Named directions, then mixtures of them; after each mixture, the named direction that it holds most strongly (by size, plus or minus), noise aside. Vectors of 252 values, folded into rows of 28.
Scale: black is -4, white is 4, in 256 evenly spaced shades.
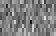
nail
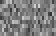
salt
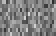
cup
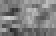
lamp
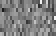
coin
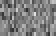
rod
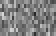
rod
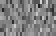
coin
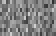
cup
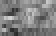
lamp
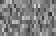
salt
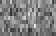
cup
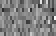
coin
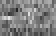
lamp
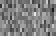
rod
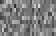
salt
